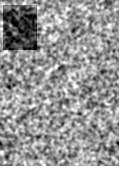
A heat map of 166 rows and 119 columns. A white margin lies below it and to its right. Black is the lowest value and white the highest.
Ninth with the lowest average: top left. Mirror symmetry: none. Grain: blotchy. Odd patch: lower, in the top left. Stripes: none.
